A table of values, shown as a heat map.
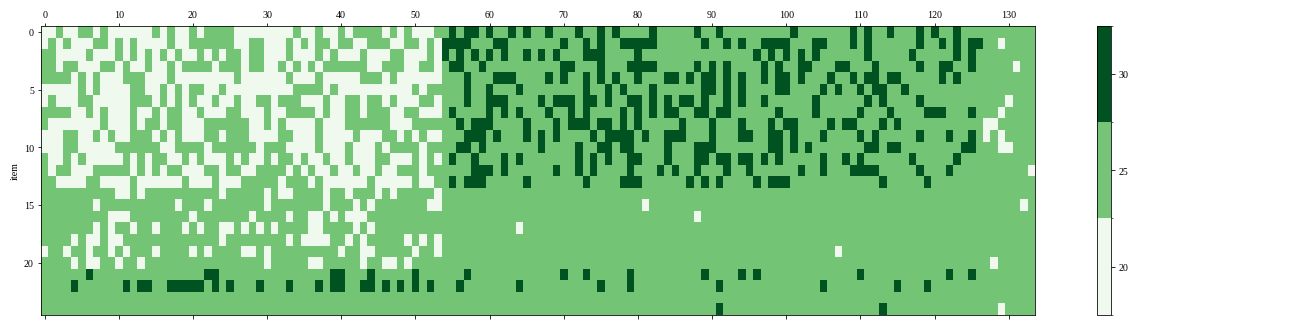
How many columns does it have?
134
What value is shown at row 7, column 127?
25
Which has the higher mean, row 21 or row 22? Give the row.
22
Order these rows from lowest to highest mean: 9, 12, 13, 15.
13, 15, 9, 12
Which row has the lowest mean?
5
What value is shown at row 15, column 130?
25
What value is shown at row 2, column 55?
25
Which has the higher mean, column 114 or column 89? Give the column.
89
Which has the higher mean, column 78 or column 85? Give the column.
78
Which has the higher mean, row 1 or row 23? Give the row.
1
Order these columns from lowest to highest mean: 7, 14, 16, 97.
7, 16, 14, 97
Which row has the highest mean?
22
